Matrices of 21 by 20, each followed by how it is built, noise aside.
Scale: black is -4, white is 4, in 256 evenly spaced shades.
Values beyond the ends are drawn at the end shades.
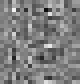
low rank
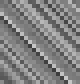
Toeplitz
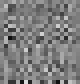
low rank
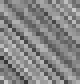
Toeplitz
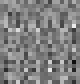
low rank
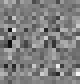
low rank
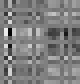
low rank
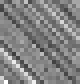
Toeplitz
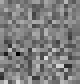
low rank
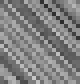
Toeplitz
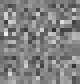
low rank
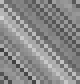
Toeplitz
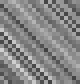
Toeplitz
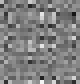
low rank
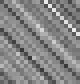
Toeplitz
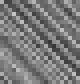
Toeplitz
